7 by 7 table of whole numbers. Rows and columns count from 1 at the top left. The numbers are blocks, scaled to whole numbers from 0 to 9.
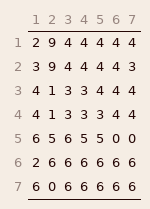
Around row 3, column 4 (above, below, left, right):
4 3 3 4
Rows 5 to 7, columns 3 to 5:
6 5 5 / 6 6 6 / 6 6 6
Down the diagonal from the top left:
2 9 3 3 5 6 6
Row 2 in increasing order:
3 3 4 4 4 4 9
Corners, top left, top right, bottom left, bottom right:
2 4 6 6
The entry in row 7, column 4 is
6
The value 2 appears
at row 1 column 1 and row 6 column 1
